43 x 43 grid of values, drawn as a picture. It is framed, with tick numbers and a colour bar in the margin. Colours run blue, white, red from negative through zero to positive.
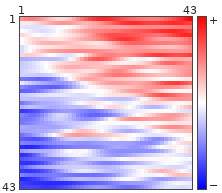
Average level on the scale: 50%. Grain: streaks across. Mirror symmetry: none. Ninth with the lowest average: bottom left. Ninth with the highest average: top right. Slope: up to the top right.
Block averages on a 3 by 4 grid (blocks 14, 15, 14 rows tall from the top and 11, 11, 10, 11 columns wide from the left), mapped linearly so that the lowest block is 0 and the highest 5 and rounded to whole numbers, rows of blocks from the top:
3 4 5 5
1 2 3 4
0 1 1 2
